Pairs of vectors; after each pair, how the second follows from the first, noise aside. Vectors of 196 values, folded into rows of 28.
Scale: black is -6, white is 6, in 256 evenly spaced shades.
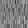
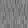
shrunk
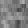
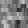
scaled up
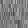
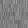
shrunk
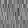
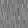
shrunk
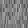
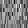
scaled up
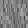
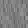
shrunk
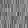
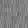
shrunk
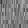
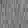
shrunk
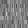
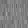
shrunk
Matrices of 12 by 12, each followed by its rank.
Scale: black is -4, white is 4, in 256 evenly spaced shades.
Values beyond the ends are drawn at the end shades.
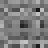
two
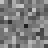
full rank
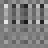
one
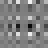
one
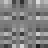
one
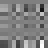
one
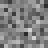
full rank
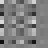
one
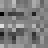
two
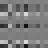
one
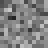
full rank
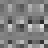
one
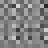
two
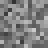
full rank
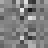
two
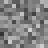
full rank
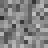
full rank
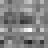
two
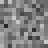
full rank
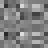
two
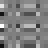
one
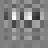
one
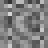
two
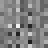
two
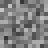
full rank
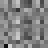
two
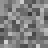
full rank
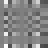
one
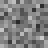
full rank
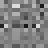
two
